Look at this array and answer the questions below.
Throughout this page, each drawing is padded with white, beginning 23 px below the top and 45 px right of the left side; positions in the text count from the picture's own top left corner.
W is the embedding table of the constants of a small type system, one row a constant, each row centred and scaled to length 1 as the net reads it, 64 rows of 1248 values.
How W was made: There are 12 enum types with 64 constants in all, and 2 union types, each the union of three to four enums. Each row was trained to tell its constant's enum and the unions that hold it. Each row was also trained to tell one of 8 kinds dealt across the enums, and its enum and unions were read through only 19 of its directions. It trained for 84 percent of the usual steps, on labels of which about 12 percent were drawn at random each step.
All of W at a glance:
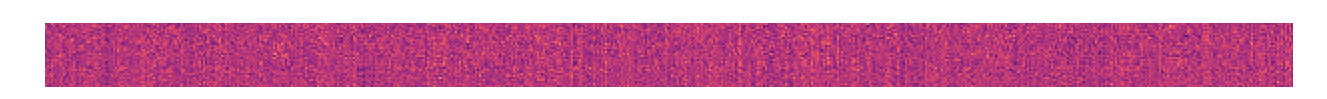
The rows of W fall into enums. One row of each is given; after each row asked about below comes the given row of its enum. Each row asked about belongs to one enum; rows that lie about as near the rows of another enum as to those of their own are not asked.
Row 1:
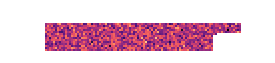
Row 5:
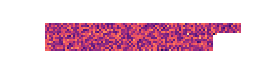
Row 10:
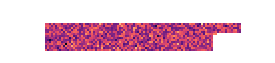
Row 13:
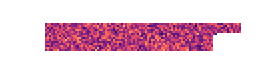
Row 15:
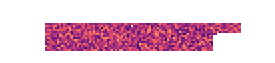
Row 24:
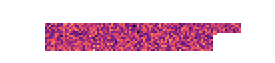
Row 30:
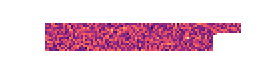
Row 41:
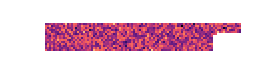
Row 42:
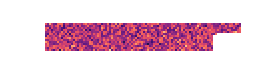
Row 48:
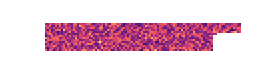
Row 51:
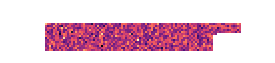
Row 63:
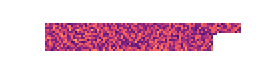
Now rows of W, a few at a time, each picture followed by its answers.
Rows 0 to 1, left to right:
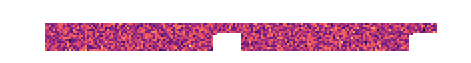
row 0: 10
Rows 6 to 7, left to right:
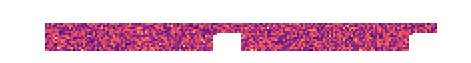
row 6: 30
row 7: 42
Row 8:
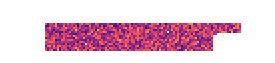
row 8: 24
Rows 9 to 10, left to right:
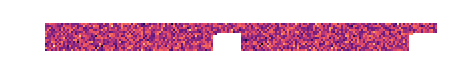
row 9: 13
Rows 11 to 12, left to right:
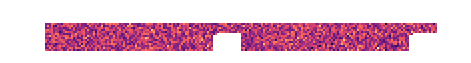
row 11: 30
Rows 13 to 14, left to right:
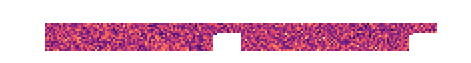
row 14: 15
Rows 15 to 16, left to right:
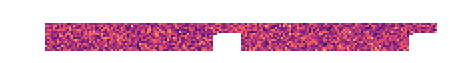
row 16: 15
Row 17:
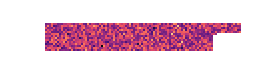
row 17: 41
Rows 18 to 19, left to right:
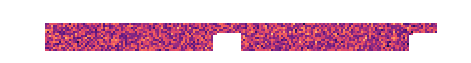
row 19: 30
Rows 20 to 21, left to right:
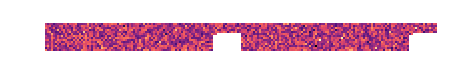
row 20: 41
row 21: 30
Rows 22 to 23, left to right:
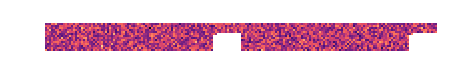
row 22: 41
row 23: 10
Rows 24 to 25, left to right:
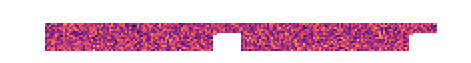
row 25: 41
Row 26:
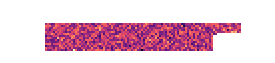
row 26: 10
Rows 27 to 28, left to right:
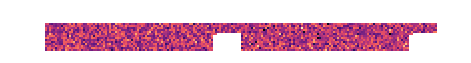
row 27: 5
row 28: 5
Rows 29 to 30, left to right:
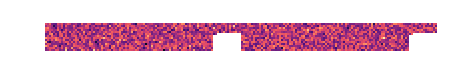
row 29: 1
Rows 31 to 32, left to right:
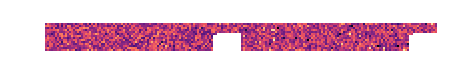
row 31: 63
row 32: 24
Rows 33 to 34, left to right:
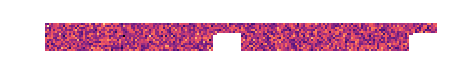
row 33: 30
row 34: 13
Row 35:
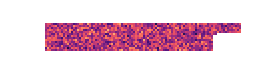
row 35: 1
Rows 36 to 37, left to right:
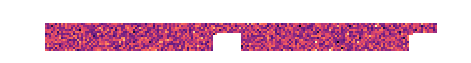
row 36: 30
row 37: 10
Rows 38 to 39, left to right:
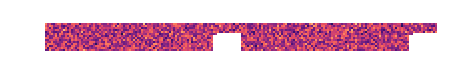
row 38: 15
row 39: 1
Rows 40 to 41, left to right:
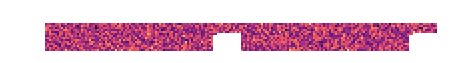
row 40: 15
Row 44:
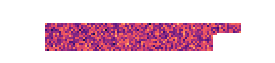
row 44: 24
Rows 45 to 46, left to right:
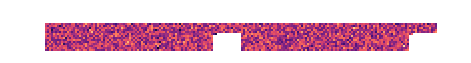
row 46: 42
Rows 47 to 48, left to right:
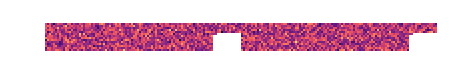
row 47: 1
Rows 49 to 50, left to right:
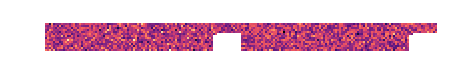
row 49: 5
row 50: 10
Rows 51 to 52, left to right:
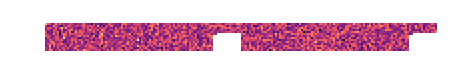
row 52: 1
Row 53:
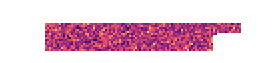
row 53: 15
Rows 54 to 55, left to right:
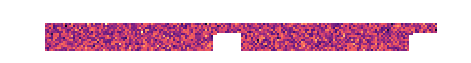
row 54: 24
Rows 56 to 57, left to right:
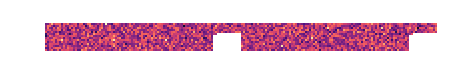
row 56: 48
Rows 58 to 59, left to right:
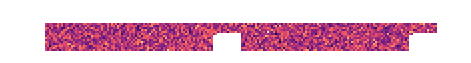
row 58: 42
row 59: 63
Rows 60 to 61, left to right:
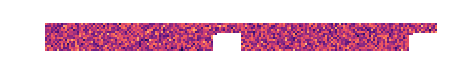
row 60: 5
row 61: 15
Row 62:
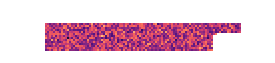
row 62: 10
